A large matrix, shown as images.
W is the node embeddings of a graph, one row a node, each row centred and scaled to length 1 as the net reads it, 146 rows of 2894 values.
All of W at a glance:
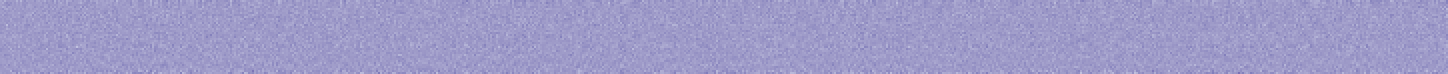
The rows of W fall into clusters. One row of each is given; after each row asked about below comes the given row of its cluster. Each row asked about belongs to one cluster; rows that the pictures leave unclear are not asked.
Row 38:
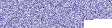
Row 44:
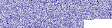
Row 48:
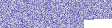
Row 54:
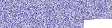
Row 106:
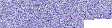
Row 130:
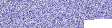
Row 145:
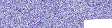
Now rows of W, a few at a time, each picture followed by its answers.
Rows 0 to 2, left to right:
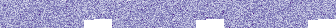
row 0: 106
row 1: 106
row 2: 106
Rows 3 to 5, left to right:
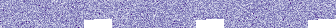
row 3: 48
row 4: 106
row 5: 106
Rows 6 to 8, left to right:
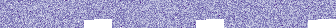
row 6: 130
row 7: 130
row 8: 54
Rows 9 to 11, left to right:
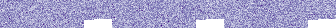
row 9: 130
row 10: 48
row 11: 106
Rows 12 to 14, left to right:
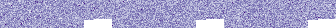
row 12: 38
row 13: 106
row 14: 106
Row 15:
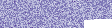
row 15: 145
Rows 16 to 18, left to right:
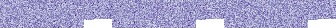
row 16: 44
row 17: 48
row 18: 54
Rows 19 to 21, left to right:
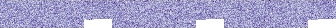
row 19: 145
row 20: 130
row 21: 145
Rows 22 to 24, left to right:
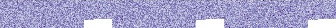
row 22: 38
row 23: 54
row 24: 106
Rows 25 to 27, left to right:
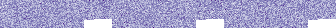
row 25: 145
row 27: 38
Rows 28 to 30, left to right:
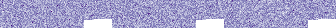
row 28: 54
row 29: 54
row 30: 130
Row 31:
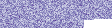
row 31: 44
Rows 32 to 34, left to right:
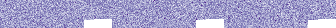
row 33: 145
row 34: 54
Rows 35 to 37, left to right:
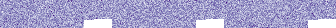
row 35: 54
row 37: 130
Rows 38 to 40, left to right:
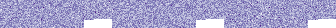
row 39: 38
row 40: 54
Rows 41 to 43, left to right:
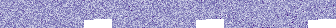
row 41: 38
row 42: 145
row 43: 130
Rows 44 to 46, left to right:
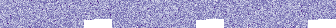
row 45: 130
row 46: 44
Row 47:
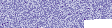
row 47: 145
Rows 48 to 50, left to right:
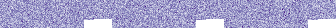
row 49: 54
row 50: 48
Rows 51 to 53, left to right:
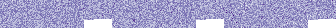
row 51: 48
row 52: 48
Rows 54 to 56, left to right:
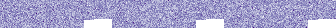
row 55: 130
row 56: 44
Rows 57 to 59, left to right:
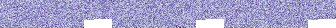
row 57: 145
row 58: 38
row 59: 48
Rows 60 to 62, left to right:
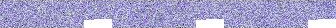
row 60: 54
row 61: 106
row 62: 145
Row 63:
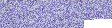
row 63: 130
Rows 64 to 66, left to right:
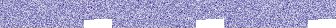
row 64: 54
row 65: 38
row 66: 54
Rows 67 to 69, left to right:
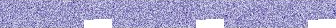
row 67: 48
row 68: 48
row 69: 106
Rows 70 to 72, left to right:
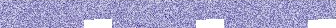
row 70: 106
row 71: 130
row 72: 54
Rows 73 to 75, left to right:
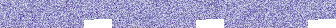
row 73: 106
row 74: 145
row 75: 106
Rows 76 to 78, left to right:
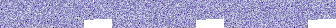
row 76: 38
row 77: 38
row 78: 48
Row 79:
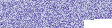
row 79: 106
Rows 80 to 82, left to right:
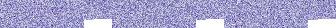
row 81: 38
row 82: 54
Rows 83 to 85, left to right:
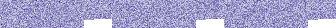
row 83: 106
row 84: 145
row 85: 106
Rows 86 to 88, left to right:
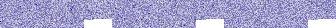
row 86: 48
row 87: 54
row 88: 145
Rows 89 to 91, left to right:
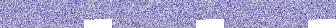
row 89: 48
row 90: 130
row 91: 145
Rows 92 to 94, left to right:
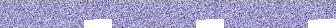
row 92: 145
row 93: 145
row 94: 145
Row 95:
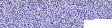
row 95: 44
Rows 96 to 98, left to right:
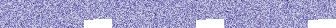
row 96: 38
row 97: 38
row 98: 54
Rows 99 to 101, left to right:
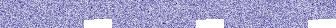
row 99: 54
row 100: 44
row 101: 145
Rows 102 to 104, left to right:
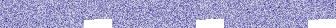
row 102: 54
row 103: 48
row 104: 145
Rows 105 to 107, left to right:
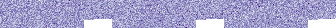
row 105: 48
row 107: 38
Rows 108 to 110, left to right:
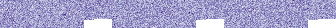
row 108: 130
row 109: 145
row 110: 48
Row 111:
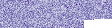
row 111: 130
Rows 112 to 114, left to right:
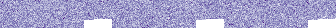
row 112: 130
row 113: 145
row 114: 38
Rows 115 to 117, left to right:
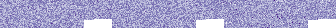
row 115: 44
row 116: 145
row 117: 130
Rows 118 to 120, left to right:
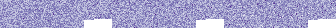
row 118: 106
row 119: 38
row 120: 38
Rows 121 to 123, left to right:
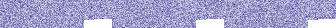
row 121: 54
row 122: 145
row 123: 106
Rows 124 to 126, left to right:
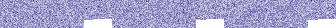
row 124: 54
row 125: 48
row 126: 106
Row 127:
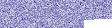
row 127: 145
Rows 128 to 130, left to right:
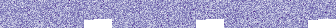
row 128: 48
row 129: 48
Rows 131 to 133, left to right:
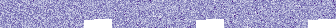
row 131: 54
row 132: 130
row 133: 44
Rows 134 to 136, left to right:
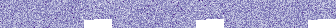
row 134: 48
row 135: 106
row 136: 48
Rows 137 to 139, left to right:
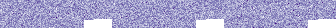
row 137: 38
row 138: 145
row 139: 44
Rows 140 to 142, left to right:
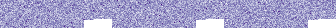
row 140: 38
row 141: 38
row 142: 145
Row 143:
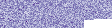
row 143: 38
